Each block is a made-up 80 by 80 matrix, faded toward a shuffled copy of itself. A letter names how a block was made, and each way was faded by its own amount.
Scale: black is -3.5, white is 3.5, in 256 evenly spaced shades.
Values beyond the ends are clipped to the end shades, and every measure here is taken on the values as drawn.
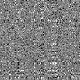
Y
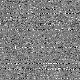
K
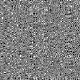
Y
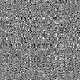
Y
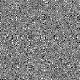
Y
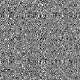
Y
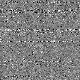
K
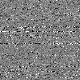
K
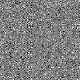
Y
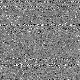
K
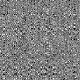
Y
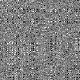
Y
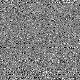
K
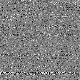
K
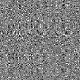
Y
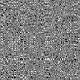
Y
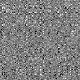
Y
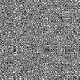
Y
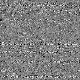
K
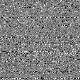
K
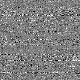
K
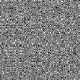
Y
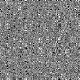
Y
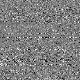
K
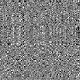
Y
